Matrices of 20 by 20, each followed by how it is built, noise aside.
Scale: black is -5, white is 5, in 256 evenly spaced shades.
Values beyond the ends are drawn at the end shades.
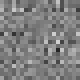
low rank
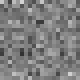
low rank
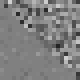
upper triangular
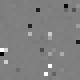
sparse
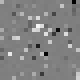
sparse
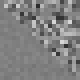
upper triangular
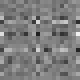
low rank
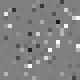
sparse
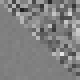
upper triangular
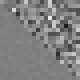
upper triangular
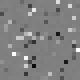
sparse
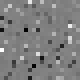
sparse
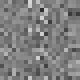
low rank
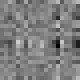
low rank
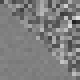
upper triangular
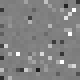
sparse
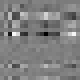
low rank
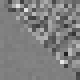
upper triangular
